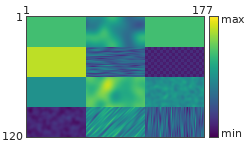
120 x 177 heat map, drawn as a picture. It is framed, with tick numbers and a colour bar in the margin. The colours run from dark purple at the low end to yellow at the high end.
It is made of 4 by 3 panels. Panel 1,1: high, flat. Panel 1,2: middling, smooth, strong in contrast. Panel 1,3: high, flat. Panel 2,1: very high, flat. Panel 2,2: low, streaked across. Panel 2,3: very low, checkered, faint in contrast. Panel 3,1: middling, flat. Panel 3,2: high, smooth. Panel 3,3: middling, blotchy, faint in contrast. Panel 4,1: very low, blotchy, faint in contrast. Panel 4,2: middling, slanting up to the right. Panel 4,3: low, streaked downward.
